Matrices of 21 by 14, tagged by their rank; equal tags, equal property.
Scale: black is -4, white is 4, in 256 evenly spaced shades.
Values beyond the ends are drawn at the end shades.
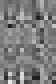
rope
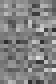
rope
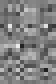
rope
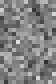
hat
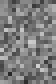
hat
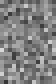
hat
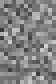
hat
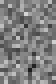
hat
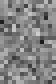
hat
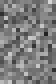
hat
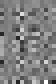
rope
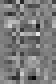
rope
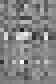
rope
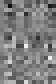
rope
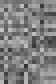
rope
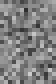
hat
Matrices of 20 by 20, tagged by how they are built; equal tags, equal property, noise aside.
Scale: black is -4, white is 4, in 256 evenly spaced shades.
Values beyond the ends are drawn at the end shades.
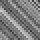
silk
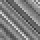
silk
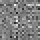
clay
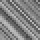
silk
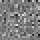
clay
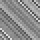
silk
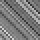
silk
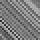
silk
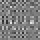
clay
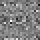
clay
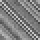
silk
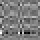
clay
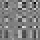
clay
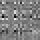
clay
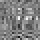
clay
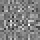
clay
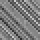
silk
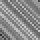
silk
